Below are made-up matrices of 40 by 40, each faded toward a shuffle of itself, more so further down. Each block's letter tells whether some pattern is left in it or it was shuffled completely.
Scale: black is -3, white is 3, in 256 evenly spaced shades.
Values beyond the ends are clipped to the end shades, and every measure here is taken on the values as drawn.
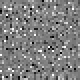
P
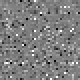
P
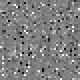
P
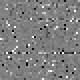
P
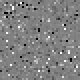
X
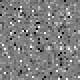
P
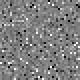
X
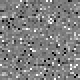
P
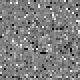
P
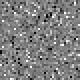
X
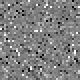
X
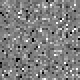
P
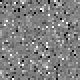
X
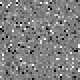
X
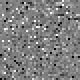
X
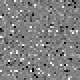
P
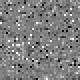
P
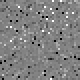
X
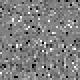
P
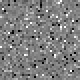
X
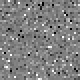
X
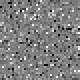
X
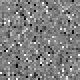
X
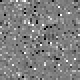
P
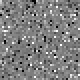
P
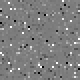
X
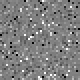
X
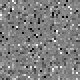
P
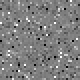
X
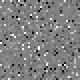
X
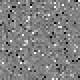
X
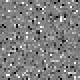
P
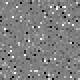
X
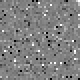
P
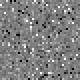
X
